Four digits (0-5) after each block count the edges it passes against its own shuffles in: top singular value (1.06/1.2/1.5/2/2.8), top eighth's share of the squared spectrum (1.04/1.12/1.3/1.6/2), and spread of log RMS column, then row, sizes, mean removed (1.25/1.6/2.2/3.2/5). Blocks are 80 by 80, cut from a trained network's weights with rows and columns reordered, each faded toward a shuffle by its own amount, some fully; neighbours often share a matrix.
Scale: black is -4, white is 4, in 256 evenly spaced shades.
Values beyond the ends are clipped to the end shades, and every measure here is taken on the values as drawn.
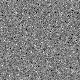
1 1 0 0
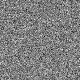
1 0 0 0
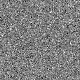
1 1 0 0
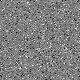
0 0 0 0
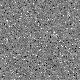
0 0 0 0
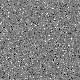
0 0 0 0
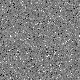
0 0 0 0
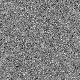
0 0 0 0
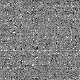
2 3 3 1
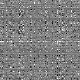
3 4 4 2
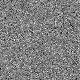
1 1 0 0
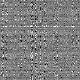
3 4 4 2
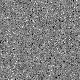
0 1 0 0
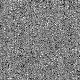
2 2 0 1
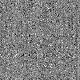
2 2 0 2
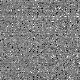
2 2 2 1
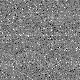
1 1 0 0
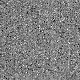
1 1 0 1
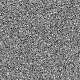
1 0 0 0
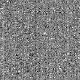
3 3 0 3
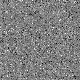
1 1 0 1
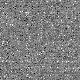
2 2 1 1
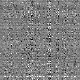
3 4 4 2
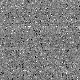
2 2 1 0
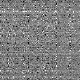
3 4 3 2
